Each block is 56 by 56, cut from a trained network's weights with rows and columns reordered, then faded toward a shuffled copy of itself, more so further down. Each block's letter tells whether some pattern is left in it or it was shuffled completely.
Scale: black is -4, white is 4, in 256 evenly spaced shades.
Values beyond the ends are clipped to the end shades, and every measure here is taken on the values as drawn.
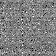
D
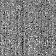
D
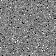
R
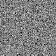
D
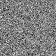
R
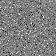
R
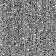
D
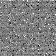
D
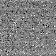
D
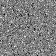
R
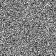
R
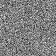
R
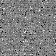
D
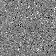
R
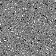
R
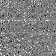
D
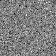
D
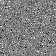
R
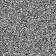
R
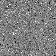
R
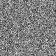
R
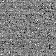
D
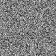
D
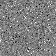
R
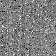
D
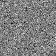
R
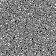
R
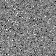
R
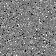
R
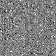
D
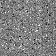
D
